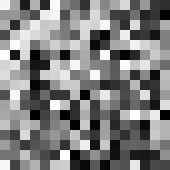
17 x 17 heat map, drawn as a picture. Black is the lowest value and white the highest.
Average level on the scale: 50%. Histogram: flat. Ninth with the highest average: top left. Mirror symmetry: none. Odd rows or columns: none.
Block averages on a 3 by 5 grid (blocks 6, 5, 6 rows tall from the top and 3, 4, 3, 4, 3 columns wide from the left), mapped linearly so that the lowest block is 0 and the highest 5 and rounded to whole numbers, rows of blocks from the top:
4 4 3 2 1 | 5 2 3 2 2 | 3 1 0 1 1
